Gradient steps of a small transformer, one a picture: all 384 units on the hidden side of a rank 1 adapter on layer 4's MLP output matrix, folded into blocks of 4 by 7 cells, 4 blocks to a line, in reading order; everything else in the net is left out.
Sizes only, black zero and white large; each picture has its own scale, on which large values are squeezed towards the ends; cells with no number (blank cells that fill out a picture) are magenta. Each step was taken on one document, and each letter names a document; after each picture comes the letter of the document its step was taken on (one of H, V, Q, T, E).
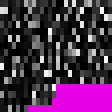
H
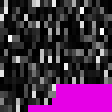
H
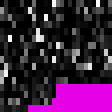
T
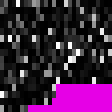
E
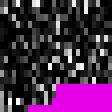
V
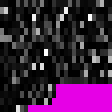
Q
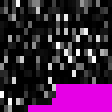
V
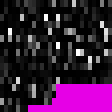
T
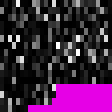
V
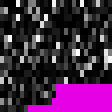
T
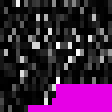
E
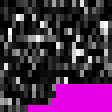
T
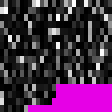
H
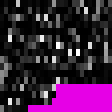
T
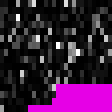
E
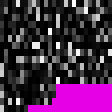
V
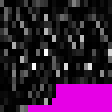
Q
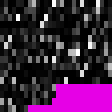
T
